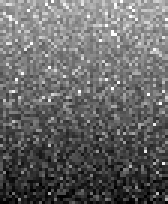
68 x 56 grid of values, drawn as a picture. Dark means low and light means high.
Stripes: none. Histogram: bell-shaped. Odd rows or columns: none. Average level on the scale: 40%. Slope: up to the top.
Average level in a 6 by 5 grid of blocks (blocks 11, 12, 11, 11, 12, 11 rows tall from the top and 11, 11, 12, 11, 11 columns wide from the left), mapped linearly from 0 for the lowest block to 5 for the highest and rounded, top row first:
5 5 5 5 5 | 4 4 4 4 4 | 3 3 3 3 3 | 2 2 2 2 2 | 1 1 1 1 1 | 0 0 0 0 0
